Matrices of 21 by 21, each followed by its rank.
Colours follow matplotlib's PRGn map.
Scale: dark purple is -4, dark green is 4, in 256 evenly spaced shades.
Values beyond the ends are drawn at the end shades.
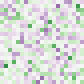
full rank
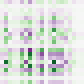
two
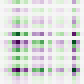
one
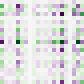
two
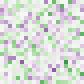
full rank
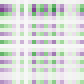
one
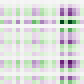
one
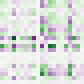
two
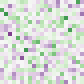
full rank
